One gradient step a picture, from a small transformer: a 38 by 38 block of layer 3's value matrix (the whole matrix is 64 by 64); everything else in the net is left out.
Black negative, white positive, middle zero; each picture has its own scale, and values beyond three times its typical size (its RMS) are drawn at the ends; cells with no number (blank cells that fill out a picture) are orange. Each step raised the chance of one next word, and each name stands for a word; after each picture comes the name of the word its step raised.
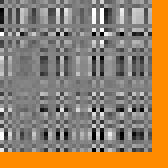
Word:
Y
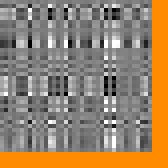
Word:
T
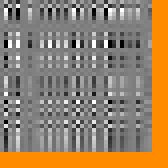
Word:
T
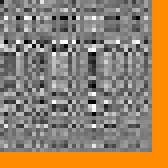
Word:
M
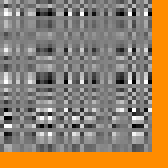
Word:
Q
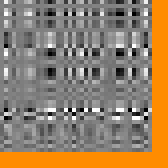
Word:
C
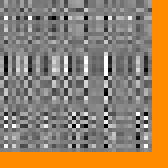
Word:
M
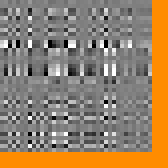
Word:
Y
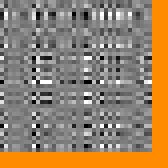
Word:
Q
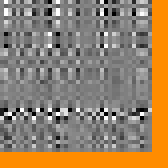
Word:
C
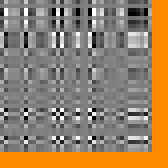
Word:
C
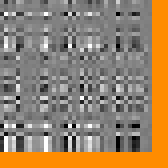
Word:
Q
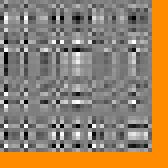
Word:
M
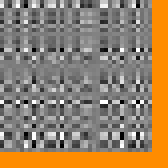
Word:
Q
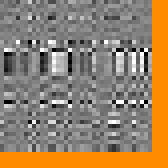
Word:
M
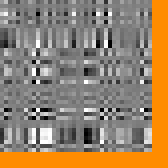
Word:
C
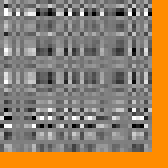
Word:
Q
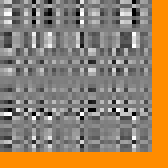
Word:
C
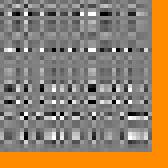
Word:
Q
